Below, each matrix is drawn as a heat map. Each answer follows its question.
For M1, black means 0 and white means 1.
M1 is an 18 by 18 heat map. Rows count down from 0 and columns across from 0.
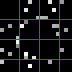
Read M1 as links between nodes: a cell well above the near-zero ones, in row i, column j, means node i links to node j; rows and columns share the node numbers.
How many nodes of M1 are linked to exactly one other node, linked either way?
6
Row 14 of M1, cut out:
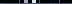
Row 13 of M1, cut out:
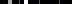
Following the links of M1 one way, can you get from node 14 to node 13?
yes
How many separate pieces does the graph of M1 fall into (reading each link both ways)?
6
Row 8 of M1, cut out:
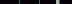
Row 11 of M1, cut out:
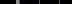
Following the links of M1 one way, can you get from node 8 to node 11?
no
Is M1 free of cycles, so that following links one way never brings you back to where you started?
no
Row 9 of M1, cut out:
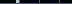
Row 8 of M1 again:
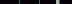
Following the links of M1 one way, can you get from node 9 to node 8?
no
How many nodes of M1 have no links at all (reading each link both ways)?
3
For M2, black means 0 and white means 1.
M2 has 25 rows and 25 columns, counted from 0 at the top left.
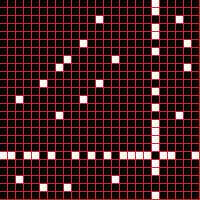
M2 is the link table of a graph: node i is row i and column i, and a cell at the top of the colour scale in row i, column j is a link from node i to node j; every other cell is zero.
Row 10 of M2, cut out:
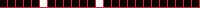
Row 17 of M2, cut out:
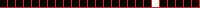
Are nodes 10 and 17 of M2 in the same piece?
no
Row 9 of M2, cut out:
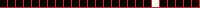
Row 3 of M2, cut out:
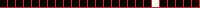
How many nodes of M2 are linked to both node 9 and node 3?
1
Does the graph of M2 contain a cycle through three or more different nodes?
yes
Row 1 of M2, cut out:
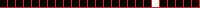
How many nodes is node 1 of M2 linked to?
1
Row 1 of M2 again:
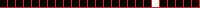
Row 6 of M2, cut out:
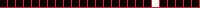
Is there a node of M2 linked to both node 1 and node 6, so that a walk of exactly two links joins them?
yes
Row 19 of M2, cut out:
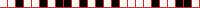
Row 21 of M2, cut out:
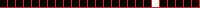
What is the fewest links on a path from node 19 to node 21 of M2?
1
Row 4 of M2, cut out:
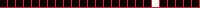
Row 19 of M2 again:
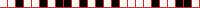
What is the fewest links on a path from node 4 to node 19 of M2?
1
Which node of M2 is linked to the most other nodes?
node 19
